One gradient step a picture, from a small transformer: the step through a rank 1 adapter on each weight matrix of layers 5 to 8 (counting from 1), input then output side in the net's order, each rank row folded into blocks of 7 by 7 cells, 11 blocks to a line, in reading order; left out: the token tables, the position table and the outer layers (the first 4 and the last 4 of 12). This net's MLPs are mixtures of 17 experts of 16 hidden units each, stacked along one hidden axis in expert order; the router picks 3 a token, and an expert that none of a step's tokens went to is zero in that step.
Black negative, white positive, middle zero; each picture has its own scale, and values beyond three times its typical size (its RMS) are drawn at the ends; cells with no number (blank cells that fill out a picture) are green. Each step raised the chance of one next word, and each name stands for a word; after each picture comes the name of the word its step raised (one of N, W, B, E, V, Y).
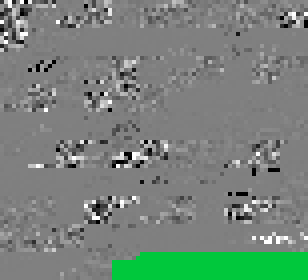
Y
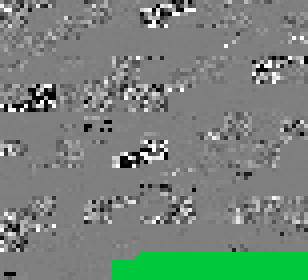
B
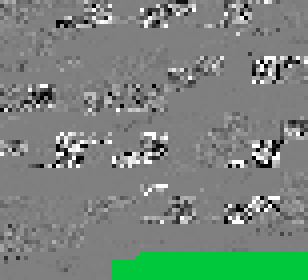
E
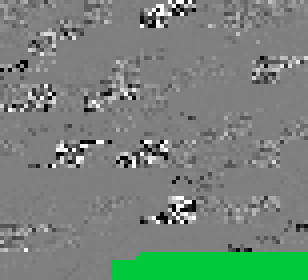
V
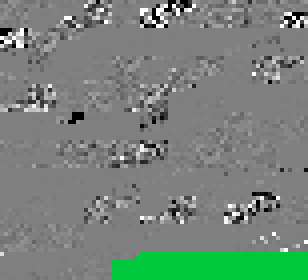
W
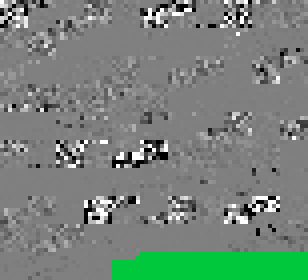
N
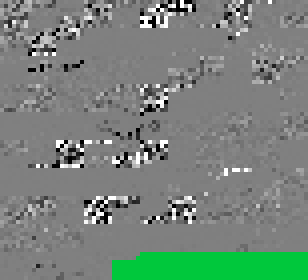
V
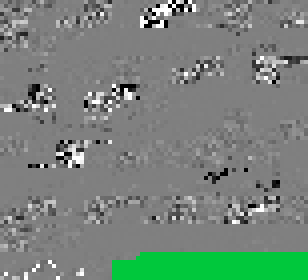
W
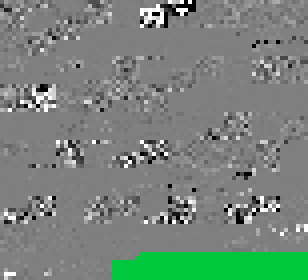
W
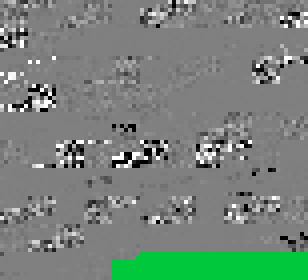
B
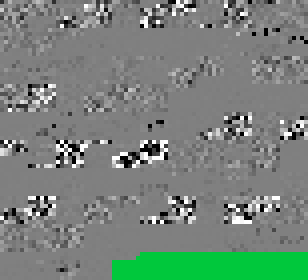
N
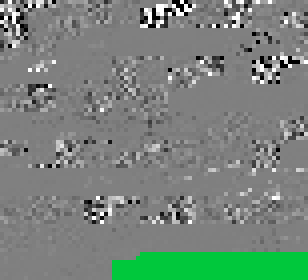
V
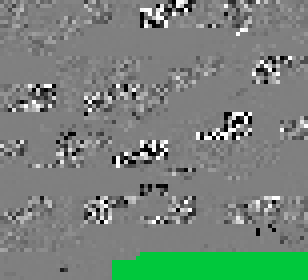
B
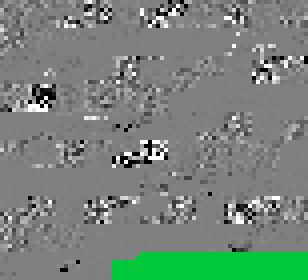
B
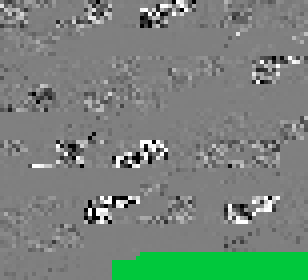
N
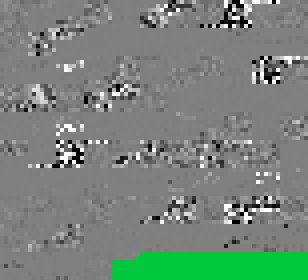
E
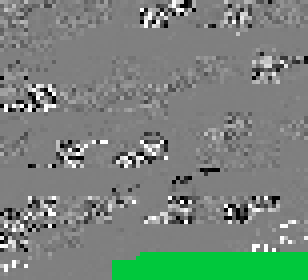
W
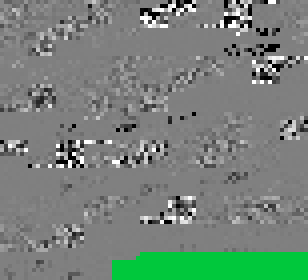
V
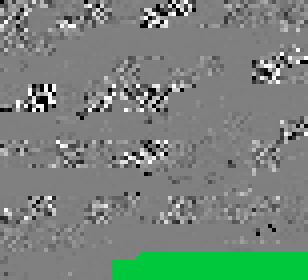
B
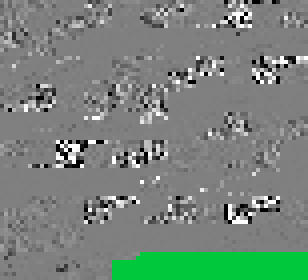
E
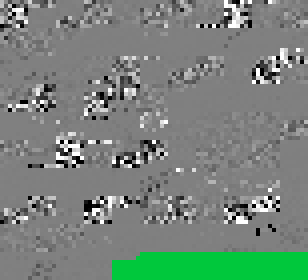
E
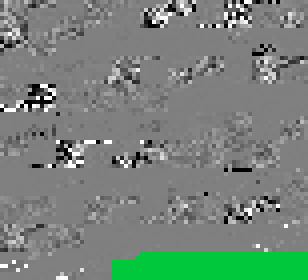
W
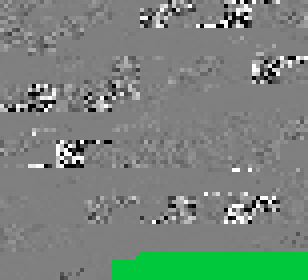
E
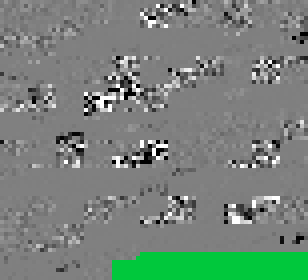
N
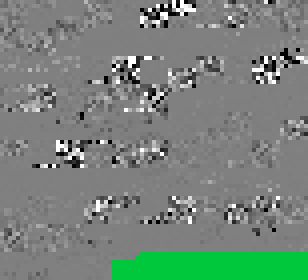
V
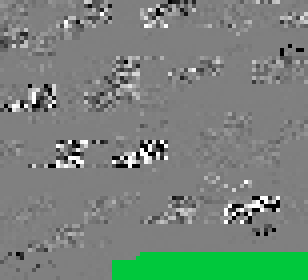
N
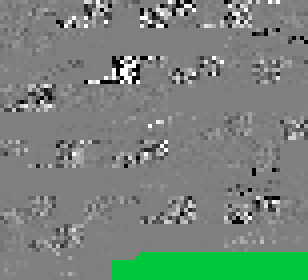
Y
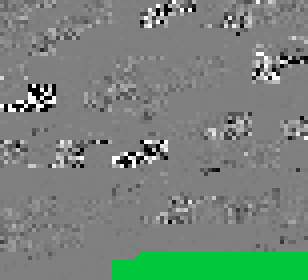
B
